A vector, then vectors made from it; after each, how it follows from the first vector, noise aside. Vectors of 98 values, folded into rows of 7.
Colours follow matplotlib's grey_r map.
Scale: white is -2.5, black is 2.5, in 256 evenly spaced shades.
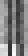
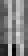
negated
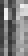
wrapped around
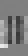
partly zeroed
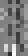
partly zeroed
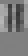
partly zeroed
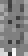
partly zeroed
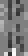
partly zeroed
